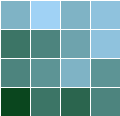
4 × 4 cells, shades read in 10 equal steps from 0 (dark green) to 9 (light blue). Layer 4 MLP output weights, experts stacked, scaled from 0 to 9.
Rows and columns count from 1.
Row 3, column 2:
5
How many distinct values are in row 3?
3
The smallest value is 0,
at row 4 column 1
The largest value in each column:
7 9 7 8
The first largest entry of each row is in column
2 4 3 4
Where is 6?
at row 2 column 3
